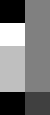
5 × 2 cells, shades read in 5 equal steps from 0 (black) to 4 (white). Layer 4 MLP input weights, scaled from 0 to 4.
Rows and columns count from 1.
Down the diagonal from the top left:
0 2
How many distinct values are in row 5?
2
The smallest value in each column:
0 1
